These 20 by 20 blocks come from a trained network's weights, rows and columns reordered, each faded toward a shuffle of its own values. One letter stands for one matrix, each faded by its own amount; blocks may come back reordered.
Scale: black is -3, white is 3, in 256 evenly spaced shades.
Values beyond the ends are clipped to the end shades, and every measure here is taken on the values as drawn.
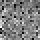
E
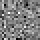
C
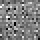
E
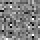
E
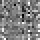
E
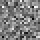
C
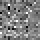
E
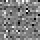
E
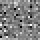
E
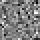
C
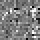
E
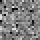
E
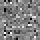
E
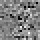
E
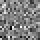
C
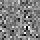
C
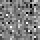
E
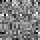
C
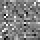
E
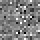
E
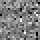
E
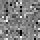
E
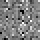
E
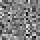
C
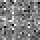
E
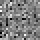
E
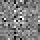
E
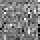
E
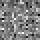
E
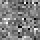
C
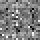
E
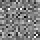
C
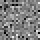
E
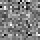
C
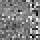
E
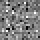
E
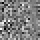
C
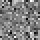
C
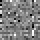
E
